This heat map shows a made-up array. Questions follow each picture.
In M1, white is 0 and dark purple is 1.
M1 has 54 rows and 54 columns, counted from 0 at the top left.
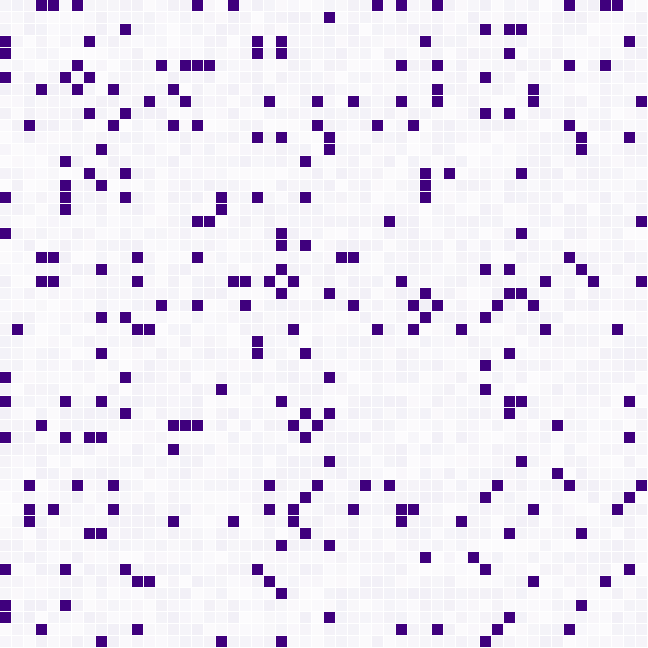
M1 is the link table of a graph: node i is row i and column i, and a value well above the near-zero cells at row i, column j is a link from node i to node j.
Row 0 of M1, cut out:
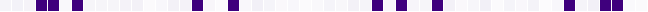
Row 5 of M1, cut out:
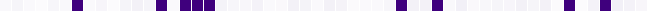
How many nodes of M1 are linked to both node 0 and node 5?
6
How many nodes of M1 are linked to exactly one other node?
6
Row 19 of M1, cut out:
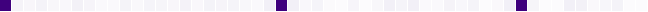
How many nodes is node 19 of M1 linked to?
3
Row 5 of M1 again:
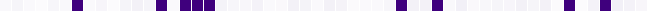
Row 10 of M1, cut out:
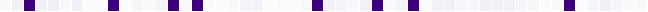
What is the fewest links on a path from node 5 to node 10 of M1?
2
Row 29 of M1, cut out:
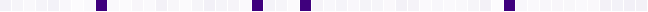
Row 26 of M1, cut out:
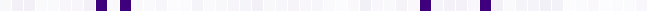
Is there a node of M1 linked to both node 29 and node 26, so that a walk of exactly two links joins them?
yes
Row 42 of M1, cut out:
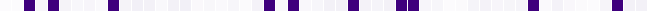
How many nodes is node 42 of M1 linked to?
10
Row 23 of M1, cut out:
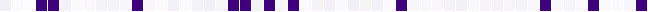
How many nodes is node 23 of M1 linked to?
11
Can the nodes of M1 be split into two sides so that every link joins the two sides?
yes
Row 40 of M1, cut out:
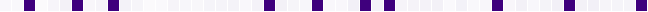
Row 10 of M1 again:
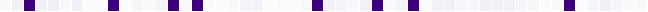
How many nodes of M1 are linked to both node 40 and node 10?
4
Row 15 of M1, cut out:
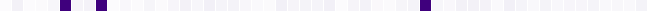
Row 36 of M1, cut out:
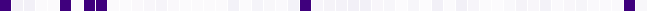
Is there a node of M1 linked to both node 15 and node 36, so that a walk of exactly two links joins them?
yes
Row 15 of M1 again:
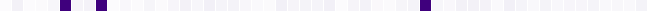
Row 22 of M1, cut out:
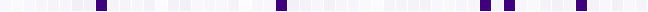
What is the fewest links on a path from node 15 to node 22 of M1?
2
